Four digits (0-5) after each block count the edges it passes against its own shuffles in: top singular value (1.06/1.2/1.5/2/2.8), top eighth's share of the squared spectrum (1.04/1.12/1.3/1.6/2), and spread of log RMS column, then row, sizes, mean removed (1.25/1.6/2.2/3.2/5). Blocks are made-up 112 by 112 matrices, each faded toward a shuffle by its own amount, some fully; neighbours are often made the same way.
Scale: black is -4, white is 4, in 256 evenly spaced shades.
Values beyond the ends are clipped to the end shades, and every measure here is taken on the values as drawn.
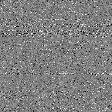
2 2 0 3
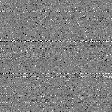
4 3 1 3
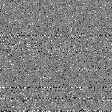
4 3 0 3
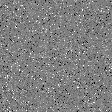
0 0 0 0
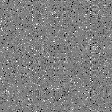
4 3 2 1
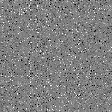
4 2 1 1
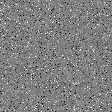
0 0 0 0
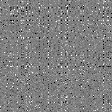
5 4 3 2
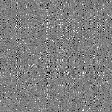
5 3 2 2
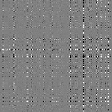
5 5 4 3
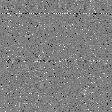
4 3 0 2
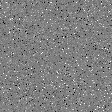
1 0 0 0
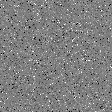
0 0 0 0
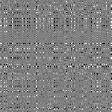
5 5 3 4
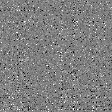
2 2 2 2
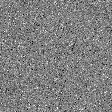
0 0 0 0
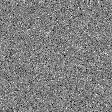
0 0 0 0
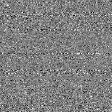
1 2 0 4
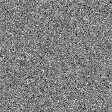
0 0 0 1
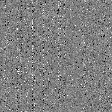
2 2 3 0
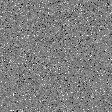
0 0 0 0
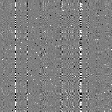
5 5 3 2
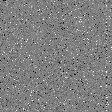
2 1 0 0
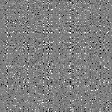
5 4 3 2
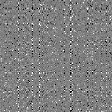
5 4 3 2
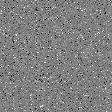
3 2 1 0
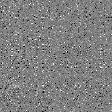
4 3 2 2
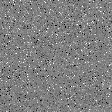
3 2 0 0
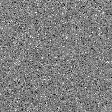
3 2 1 0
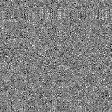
4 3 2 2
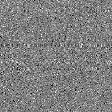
4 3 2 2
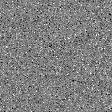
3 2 0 0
